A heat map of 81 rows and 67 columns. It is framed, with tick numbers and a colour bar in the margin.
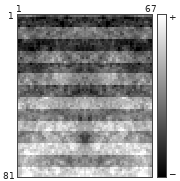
Stripes running across repeat 7 times from top to bottom. Values rise toward the bottom. Streaks run across, left to right. Overall the values sit about 50% of the way up the scale. The left and right halves mirror each other.
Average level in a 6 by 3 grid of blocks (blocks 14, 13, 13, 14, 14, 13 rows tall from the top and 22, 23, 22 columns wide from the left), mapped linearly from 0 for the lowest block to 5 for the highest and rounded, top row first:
000
000
212
333
545
545
